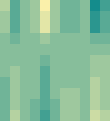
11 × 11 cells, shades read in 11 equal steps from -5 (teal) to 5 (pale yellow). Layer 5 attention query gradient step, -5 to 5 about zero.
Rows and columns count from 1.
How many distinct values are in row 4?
3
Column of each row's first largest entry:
5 5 5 5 1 10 2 10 10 10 10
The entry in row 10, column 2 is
1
